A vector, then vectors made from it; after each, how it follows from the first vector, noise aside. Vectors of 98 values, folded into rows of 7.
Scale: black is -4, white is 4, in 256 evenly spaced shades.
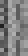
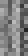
reversed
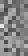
sign-scrambled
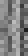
reversed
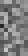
sign-scrambled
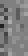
partly zeroed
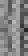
reversed
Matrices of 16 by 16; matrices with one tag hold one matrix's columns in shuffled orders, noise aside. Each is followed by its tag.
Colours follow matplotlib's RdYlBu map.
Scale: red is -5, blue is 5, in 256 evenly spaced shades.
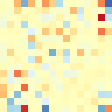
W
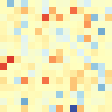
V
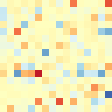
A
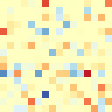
A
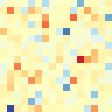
V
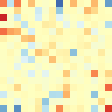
W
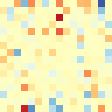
W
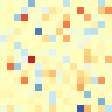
V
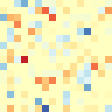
V
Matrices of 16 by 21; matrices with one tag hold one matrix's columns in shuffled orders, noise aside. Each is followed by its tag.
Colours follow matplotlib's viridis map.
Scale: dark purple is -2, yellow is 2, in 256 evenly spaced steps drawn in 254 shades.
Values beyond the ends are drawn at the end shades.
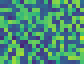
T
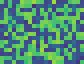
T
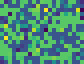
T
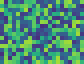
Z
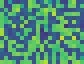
Z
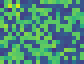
T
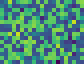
T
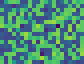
T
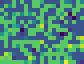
Z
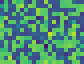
Z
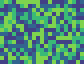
T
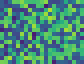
T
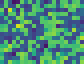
Z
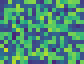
T
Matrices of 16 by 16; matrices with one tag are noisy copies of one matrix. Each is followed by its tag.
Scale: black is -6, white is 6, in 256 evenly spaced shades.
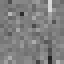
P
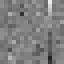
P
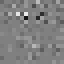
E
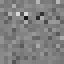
E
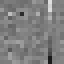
P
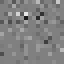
E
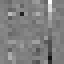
P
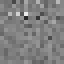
E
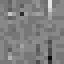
P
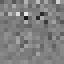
E
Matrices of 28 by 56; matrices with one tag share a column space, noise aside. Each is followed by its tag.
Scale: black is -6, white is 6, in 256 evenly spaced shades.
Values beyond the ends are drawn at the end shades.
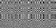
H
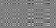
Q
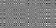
Q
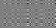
Q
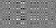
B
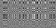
H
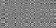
Q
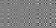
Q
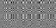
H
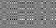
B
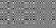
B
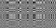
H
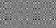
B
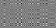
Q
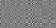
Q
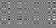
B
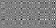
B
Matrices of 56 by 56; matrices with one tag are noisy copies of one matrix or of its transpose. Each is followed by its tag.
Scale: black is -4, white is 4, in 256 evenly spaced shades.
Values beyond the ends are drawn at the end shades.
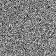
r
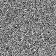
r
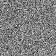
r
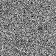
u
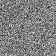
r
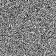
r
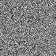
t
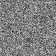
u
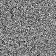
t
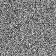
r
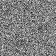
u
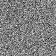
r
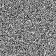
r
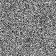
u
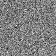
r
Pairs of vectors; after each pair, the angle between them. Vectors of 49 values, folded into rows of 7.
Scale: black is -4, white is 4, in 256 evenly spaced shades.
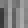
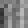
nearly parallel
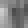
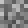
orthogonal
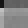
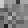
partly opposed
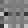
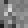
orthogonal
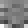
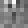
orthogonal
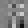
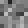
partly opposed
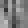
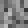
partly aligned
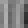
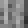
nearly parallel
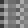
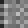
nearly parallel
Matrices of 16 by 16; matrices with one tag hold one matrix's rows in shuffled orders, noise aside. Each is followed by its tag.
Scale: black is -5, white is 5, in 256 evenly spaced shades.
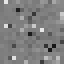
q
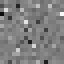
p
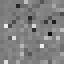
q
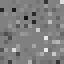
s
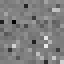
s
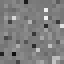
s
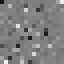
p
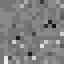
q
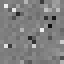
q
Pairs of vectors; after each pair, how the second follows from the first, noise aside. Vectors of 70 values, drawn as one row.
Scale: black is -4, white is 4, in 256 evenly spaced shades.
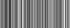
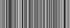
sign-scrambled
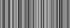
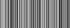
sign-scrambled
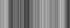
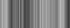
copied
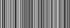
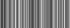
sign-scrambled
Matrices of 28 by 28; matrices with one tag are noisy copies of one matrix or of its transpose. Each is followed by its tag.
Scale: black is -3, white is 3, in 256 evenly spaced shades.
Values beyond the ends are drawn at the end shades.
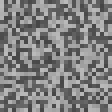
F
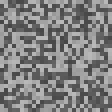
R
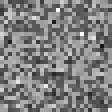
R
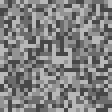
R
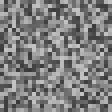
F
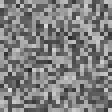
R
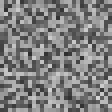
F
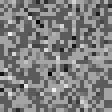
F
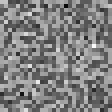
R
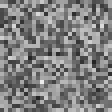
R
